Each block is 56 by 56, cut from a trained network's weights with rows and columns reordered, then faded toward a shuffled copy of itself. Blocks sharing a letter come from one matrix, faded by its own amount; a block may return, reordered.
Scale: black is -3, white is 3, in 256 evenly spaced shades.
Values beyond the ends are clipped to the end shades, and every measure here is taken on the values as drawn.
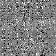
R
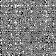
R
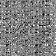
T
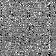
R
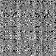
T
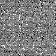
R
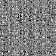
T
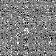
R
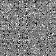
R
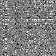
R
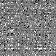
R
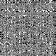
T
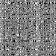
T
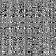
T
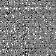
R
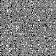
R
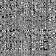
T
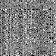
T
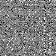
R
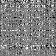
T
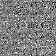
R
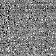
R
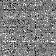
R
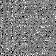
R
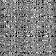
T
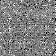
R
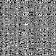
T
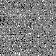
R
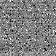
R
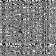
T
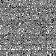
R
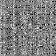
T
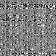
T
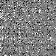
R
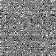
R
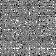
R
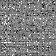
R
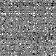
R
